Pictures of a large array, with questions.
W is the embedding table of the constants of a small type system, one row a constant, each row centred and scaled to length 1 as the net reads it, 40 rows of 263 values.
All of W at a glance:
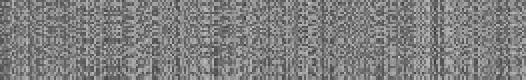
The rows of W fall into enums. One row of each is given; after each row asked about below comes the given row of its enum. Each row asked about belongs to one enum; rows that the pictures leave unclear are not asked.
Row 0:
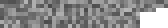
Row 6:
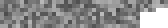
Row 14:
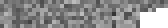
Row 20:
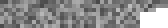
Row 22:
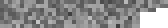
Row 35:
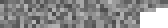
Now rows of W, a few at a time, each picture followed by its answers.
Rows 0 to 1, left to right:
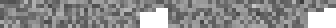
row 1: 22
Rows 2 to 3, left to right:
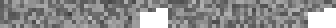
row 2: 22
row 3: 0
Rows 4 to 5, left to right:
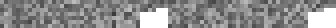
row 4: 14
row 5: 20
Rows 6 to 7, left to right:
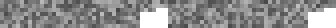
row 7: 20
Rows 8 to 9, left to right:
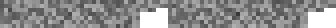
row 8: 22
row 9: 22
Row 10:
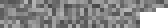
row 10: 0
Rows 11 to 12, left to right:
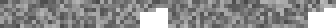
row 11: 20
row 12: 6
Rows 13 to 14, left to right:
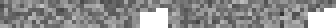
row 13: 22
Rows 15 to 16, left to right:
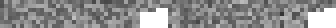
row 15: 22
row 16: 14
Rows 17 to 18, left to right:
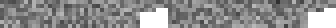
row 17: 0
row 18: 22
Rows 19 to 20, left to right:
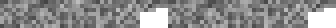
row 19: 20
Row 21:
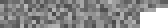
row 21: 35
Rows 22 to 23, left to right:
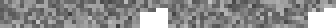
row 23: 6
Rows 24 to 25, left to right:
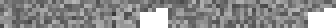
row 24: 14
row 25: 0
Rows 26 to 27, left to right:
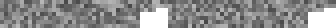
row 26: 6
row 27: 35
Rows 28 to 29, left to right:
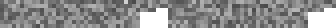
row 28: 22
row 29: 0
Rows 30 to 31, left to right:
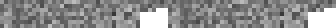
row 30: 14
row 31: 14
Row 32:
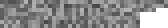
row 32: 0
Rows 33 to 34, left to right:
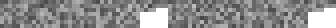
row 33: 20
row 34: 35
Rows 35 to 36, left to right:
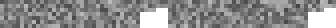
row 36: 6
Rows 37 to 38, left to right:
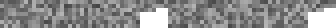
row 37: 0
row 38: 20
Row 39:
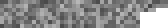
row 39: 20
